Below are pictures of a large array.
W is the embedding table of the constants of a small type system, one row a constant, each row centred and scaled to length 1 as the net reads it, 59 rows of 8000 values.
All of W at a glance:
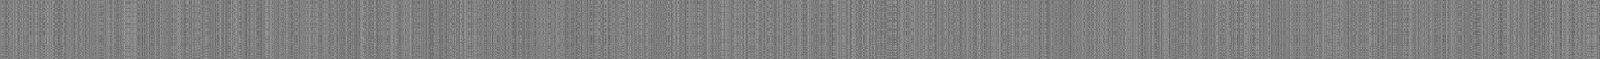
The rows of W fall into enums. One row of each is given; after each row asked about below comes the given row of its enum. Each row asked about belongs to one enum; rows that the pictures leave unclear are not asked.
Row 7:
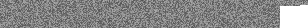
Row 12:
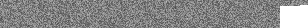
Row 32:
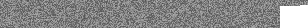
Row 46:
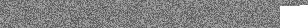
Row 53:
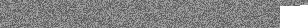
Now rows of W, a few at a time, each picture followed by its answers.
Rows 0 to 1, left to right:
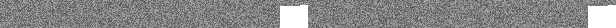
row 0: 7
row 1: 46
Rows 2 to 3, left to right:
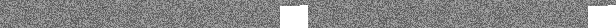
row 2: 46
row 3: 46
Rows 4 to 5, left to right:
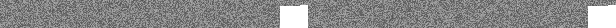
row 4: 7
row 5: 32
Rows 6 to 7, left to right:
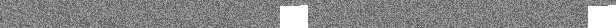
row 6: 12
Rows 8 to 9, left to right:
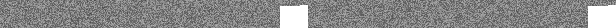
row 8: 46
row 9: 32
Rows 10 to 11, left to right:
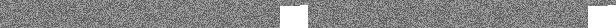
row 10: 53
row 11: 46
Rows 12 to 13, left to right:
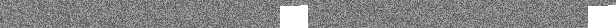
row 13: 53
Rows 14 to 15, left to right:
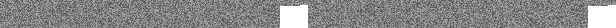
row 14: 7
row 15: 7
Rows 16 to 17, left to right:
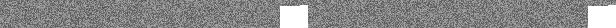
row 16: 46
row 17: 7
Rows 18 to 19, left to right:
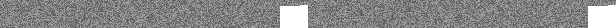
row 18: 32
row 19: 32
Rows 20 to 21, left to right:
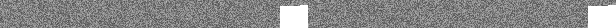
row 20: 12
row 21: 53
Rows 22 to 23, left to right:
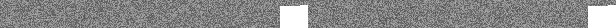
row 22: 32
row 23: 46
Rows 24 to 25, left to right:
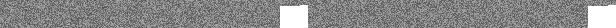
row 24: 46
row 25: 7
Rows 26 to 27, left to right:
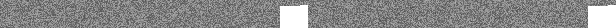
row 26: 32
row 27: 46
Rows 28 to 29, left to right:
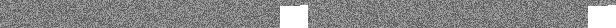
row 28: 53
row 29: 12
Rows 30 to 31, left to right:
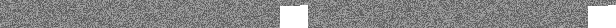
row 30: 53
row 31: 32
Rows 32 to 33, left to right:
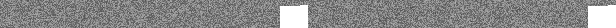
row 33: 46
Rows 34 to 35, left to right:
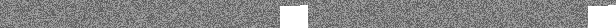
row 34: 32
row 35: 7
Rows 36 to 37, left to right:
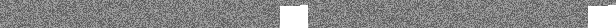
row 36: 7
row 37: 53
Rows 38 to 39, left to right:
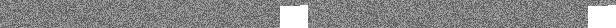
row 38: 53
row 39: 12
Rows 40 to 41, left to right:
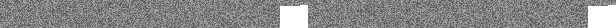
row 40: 7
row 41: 7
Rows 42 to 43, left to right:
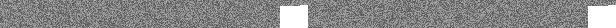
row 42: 12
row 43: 32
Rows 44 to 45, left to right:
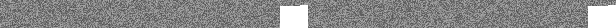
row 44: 53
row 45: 32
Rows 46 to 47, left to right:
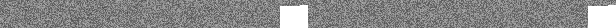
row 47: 7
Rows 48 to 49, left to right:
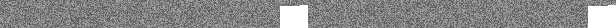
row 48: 46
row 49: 7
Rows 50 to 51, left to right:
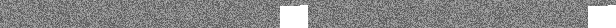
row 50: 12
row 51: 46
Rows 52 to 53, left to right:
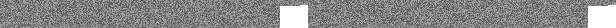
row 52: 7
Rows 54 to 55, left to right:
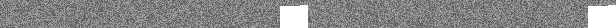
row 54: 32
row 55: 12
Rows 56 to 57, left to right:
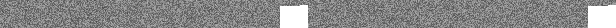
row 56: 46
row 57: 53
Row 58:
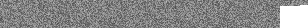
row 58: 12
